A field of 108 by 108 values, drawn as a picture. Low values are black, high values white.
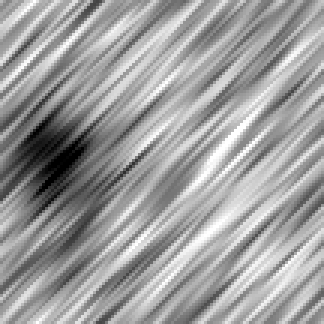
The ninth with the lowest average is the middle left. There are no lone odd cells. Streaks slant up to the right. A single dip lies in the middle left. No single row or column stands out from its neighbours.
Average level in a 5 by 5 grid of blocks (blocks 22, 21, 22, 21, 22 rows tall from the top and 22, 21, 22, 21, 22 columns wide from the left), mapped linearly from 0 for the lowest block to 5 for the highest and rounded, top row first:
44444 / 34544 / 01454 / 33454 / 44445
